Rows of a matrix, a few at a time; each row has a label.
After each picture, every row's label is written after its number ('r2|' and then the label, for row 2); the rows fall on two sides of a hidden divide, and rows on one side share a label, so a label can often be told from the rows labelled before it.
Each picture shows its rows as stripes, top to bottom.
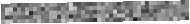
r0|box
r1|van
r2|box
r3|box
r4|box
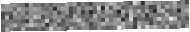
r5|box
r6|box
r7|box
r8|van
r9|box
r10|box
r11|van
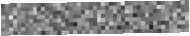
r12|van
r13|box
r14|box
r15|box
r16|box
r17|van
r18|box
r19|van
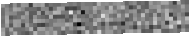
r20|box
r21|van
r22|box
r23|van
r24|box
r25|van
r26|box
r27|box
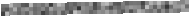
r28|box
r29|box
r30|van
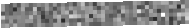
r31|box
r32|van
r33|van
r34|box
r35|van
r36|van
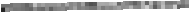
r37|box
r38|box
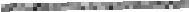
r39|van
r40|box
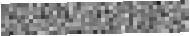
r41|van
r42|van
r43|van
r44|van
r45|box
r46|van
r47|box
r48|box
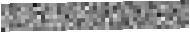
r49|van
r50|box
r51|van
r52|van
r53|box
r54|box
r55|van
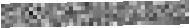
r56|box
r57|van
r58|box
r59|van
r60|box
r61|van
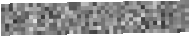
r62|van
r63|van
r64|van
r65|van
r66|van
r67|box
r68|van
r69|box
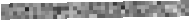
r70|van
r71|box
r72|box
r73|van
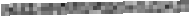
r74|box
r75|van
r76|van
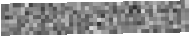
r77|van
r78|van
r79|van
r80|box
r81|box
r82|box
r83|van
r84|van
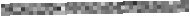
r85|box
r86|van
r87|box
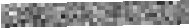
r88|van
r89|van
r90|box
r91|box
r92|van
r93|van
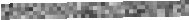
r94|van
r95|van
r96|box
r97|box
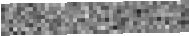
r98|box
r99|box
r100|box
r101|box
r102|van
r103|box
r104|box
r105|van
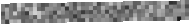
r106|van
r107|van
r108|box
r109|box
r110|box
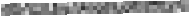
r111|van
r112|van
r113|van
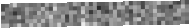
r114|box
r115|van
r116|van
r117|box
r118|van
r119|van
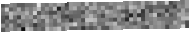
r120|van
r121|van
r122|box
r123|van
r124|van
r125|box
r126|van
